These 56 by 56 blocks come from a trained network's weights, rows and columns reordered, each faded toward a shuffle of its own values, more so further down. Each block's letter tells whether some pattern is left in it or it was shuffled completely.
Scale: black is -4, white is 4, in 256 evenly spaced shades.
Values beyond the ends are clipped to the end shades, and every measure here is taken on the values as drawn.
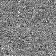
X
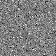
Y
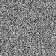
X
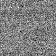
X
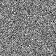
Y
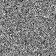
Y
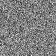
Y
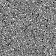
Y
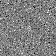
Y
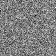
Y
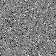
Y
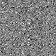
X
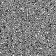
Y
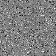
X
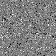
X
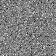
Y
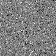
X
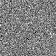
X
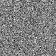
Y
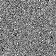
Y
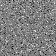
Y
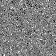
Y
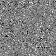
X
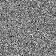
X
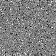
X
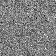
X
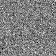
X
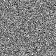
Y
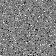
Y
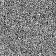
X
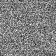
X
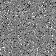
Y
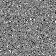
Y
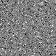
X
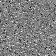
Y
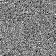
Y
